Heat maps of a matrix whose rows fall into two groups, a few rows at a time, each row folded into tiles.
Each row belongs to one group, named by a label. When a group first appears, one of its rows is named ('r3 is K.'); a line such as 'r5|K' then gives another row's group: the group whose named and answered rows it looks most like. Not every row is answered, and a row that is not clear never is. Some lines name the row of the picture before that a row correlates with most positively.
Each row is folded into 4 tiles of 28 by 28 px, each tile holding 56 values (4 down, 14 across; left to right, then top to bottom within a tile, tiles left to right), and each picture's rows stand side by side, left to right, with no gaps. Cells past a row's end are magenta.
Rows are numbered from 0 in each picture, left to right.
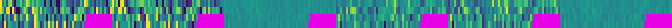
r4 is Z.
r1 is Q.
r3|Z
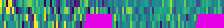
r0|Q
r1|Z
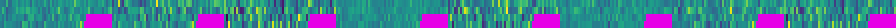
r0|Z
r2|Q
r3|Z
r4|Z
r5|Z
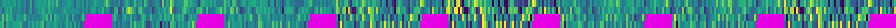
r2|Q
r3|Q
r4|Q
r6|Z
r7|Q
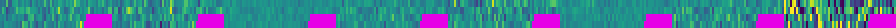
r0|Z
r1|Z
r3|Z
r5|Z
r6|Z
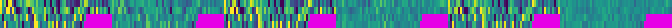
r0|Q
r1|Q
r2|Q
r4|Q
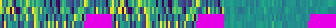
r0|Q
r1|Q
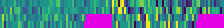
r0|Z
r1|Q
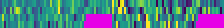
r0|Z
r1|Q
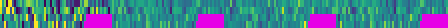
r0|Q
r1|Q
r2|Z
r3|Q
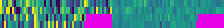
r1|Z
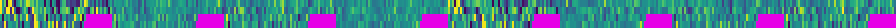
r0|Q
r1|Z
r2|Z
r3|Z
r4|Q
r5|Z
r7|Z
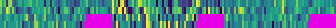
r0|Q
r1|Q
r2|Z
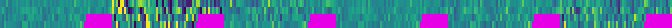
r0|Z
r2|Z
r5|Q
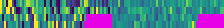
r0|Q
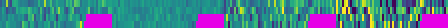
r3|Q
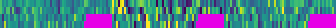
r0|Q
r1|Q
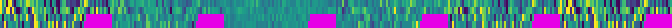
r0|Q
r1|Q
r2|Z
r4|Q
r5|Q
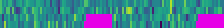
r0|Q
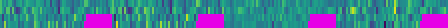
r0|Q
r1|Q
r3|Z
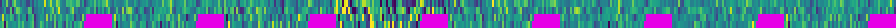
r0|Z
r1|Z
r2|Q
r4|Z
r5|Z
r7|Z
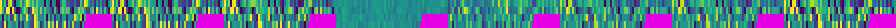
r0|Q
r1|Q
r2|Q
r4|Z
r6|Q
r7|Q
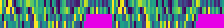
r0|Q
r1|Q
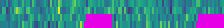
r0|Z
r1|Q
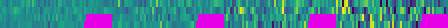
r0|Z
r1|Z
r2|Z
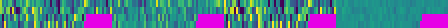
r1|Z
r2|Q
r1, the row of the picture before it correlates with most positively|1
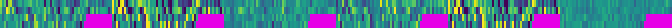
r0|Q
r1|Q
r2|Z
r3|Z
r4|Q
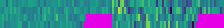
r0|Z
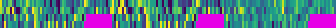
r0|Q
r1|Q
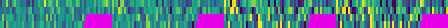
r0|Z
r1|Q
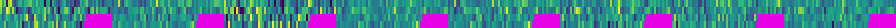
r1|Z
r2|Q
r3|Z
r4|Z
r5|Z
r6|Z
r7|Z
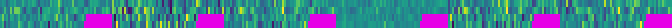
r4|Z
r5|Z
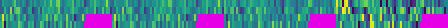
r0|Z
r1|Z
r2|Q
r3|Q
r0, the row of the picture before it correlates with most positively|4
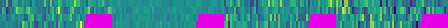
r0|Z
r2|Z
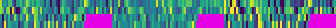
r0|Q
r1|Z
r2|Q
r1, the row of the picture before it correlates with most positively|0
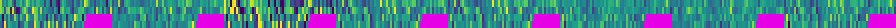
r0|Q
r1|Z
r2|Q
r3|Z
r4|Z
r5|Z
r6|Z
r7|Z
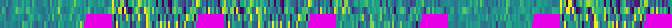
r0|Z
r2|Q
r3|Q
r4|Z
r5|Q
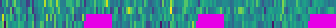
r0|Z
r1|Z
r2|Z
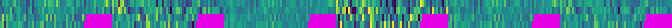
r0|Z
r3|Q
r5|Q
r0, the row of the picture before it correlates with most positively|0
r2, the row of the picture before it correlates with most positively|0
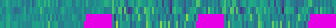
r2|Q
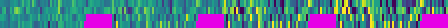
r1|Q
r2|Q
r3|Q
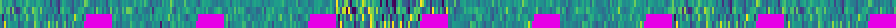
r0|Q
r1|Z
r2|Z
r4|Z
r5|Z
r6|Q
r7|Q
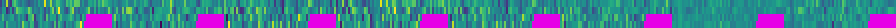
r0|Z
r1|Z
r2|Q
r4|Q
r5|Z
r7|Z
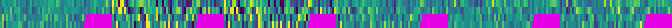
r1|Q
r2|Q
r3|Q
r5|Z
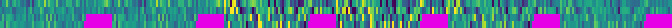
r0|Z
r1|Z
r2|Q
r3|Q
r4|Q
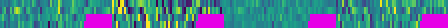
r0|Z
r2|Z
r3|Z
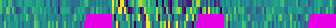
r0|Q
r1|Q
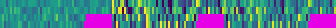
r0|Z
